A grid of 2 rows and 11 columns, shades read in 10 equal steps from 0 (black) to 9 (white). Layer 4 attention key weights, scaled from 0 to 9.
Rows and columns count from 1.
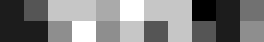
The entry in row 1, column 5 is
6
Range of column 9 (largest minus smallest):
3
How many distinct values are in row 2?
5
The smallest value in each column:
1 1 5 7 5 7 3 7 0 1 4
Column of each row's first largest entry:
6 4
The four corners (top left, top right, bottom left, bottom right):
1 4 1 5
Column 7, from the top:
7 3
